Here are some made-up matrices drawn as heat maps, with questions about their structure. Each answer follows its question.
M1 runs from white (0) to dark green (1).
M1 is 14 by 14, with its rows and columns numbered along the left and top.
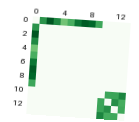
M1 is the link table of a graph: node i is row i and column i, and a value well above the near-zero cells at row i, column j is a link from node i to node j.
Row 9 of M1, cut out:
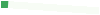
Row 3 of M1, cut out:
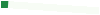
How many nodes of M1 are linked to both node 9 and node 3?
1
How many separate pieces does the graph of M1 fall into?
2
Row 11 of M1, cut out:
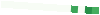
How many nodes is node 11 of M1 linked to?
3
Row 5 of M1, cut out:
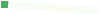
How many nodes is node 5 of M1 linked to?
1
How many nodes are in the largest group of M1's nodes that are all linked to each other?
4
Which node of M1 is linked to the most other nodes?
node 0
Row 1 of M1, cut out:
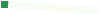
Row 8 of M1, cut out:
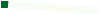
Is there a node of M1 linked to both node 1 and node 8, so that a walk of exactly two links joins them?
yes
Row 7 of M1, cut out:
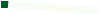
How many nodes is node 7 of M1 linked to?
1
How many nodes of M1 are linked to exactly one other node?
9
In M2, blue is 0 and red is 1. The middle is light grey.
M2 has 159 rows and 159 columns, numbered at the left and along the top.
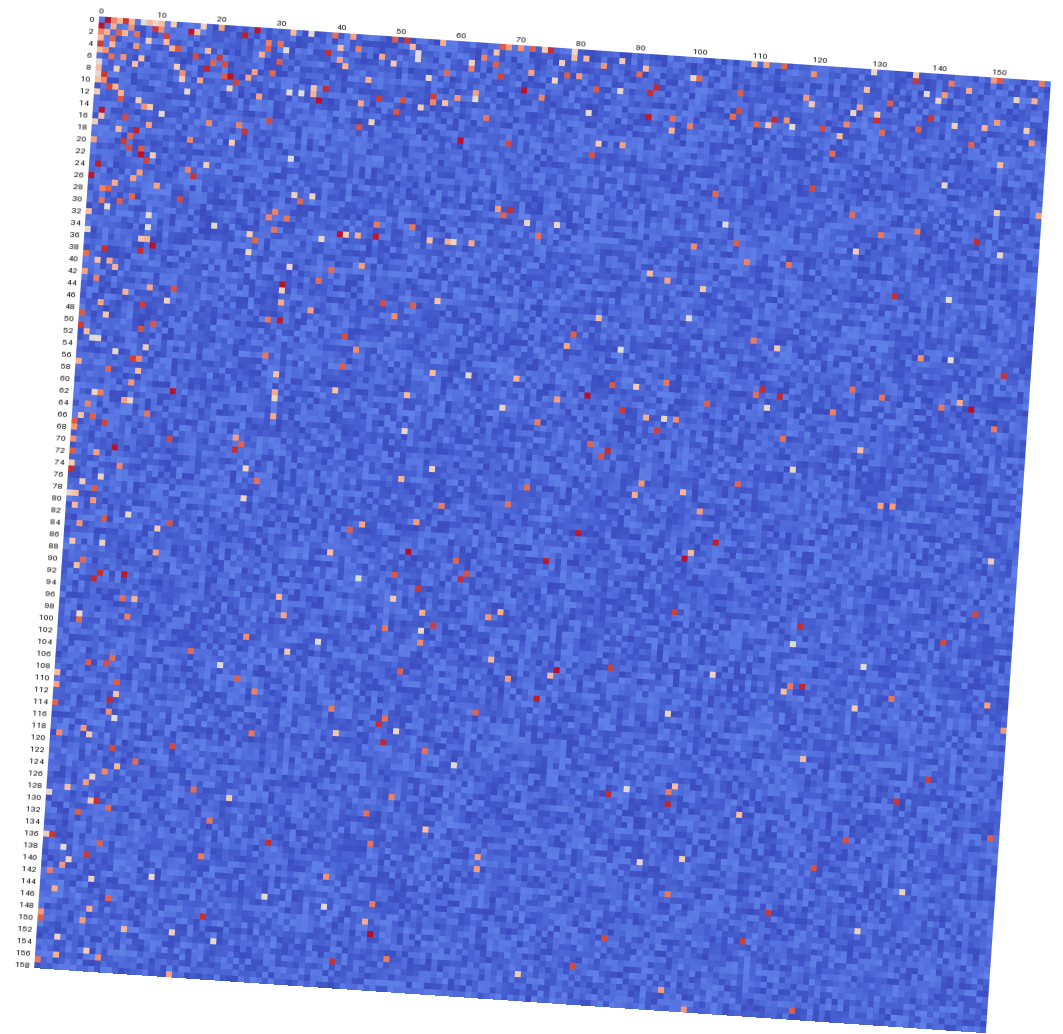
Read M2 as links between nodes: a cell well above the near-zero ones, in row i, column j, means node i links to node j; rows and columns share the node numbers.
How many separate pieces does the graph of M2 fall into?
1
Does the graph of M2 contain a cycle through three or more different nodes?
yes
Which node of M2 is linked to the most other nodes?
node 0
